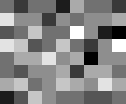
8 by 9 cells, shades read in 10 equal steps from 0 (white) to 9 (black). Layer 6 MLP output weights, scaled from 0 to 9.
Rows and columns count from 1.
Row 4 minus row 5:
-4 -1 3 4 -2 2 -2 0 -4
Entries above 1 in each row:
9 8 8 7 8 9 8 9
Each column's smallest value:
1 2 2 1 2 0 3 1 0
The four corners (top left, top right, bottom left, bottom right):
5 7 8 5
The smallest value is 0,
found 2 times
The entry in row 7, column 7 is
4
